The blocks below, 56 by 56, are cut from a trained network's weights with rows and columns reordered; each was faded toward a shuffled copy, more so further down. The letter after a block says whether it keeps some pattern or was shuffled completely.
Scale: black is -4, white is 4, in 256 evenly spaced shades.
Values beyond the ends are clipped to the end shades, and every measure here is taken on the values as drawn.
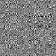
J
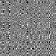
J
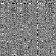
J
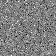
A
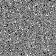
A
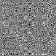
J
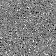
A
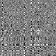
J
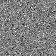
A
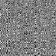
J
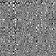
J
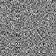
J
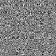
J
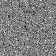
A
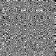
J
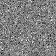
A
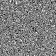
A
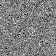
A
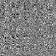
J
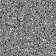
A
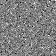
A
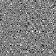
J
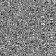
J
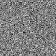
J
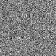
J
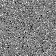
A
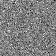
A
